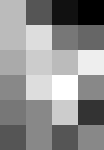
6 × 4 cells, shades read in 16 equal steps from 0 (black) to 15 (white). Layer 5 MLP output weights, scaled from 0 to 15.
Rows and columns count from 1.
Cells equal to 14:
1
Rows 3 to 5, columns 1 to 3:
10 12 11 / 8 13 15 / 7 8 12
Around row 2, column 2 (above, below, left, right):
5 12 11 7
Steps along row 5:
up up down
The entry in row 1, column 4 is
0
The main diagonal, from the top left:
11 13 11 8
